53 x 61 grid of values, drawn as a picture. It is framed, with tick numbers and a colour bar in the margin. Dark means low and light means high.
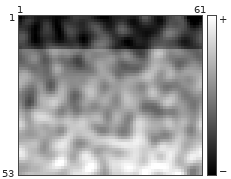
No lone cell stands out from its neighbours. The field is mottled with small blotches. There are no regular stripes. The bottom part is higher, past a seam about 20% of the way down. The field climbs toward the bottom.
